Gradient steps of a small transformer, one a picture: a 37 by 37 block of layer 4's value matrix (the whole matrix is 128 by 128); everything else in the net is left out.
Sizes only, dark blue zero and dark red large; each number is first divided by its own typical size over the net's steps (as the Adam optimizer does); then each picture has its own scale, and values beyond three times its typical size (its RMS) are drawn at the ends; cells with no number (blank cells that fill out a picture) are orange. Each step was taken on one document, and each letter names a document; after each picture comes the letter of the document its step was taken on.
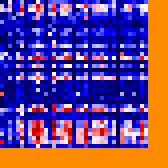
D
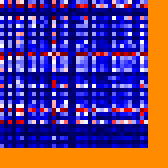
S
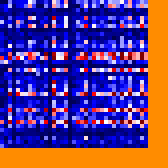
S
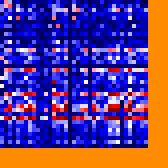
S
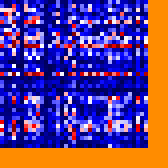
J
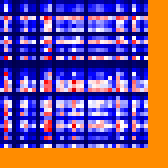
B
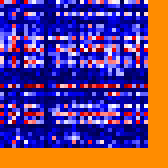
J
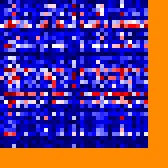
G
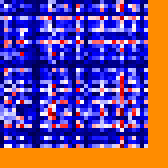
B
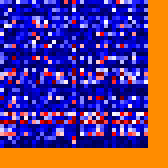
G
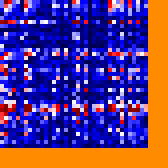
S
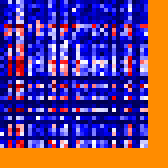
D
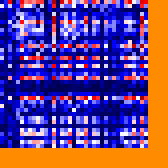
D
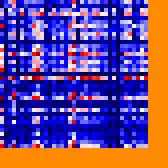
D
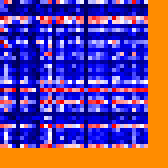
B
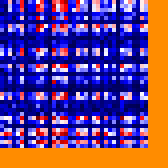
D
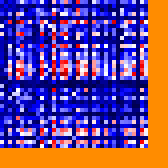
D
